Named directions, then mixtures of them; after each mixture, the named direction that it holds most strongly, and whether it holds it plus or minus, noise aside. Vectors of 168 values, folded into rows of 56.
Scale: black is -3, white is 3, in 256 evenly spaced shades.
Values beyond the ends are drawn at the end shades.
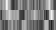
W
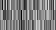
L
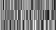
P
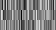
L, plus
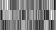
W, plus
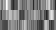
W, plus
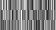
L, minus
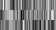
P, minus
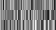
P, plus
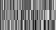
P, minus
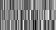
P, minus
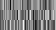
P, minus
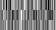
L, minus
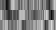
W, minus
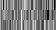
P, plus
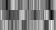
W, minus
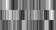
W, plus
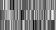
P, minus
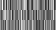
L, minus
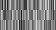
L, plus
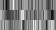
W, minus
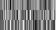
P, minus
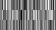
L, plus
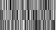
L, minus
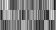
W, plus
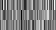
L, plus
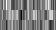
W, plus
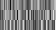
P, minus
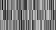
L, plus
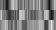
W, minus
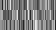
L, plus
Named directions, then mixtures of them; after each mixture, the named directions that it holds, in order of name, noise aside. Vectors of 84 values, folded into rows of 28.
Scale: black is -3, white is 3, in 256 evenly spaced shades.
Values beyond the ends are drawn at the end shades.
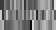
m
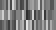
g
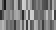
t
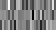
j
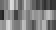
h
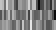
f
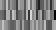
f, m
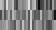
f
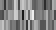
t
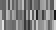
f, m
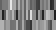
f, h, m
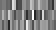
g, j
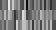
g, h, j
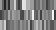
j, t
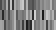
g, m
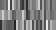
g, j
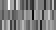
h, j
